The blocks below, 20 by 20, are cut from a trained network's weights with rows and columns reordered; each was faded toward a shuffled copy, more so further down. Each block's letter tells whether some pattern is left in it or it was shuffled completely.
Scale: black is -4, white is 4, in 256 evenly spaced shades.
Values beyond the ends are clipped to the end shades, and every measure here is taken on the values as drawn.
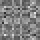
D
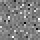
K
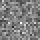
K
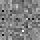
D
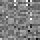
D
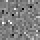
K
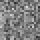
D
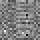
D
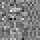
D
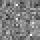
D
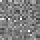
D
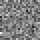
K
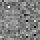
D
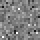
K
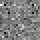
K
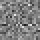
D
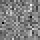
D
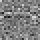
D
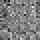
D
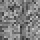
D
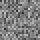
D
